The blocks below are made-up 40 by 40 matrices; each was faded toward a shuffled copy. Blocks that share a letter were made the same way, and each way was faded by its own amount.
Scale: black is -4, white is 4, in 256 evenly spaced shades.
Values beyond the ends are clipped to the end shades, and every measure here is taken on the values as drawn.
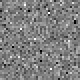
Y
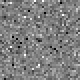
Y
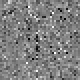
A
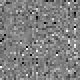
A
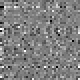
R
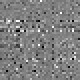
R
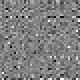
R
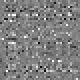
R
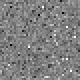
Y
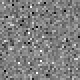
Y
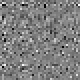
R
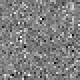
A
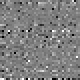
R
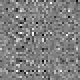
R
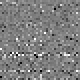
R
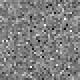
Y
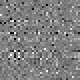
R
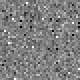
Y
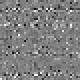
R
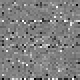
R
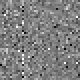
A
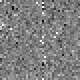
A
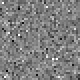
Y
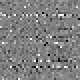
R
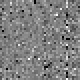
A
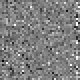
A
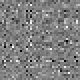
R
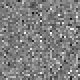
A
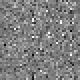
A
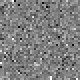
Y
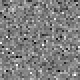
Y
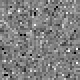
Y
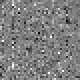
A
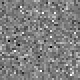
Y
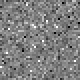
Y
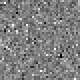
Y
